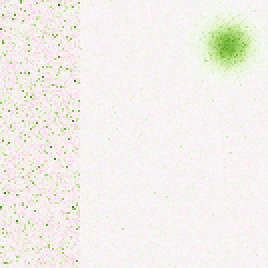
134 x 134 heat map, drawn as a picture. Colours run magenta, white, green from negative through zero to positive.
Neither half mirrors the other. There are no regular stripes. No row or column stands out. A single bump stands in the top right. The right part is calmer, past a seam about 30% of the way across. The ninth with the highest average is the top right. The values are skewed, with a long tail toward high values.
